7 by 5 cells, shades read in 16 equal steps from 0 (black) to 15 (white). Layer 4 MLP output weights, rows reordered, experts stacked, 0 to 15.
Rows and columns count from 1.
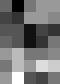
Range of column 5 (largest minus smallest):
9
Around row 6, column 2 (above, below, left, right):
11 15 7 9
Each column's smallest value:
4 0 1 3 3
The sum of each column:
46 50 39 49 54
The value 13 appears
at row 6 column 4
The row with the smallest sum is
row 3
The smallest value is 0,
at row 1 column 2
